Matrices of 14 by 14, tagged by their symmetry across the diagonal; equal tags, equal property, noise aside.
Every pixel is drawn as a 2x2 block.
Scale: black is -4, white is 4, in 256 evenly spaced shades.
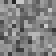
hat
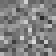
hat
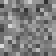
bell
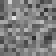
hat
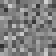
bell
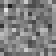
bell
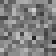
hat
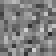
bell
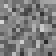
hat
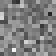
bell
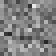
hat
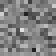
hat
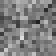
bell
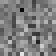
hat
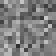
bell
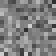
bell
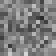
hat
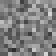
bell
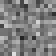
bell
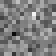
bell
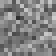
hat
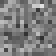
hat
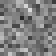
hat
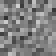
bell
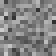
hat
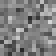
bell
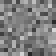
bell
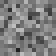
hat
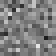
bell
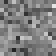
hat
